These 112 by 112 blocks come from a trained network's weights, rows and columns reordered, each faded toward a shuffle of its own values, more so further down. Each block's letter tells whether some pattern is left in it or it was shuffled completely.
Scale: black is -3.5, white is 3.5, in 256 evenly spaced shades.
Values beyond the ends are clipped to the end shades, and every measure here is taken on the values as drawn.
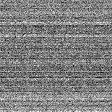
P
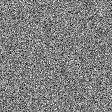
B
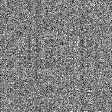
P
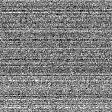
P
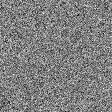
B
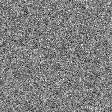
B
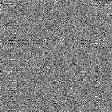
P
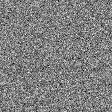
B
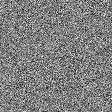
B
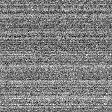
P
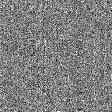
P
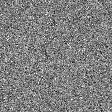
B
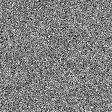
B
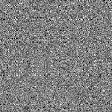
P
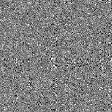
P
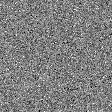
B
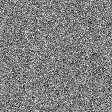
B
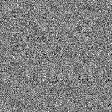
P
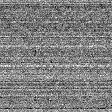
P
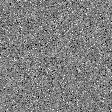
B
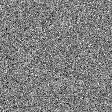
B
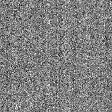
P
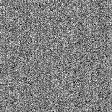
P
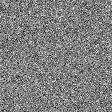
B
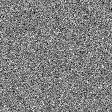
B
